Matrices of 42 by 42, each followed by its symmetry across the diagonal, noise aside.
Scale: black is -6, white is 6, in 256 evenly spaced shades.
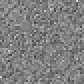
symmetric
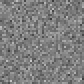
neither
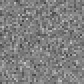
neither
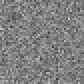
neither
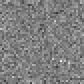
neither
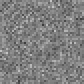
symmetric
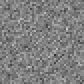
symmetric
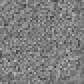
symmetric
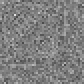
symmetric
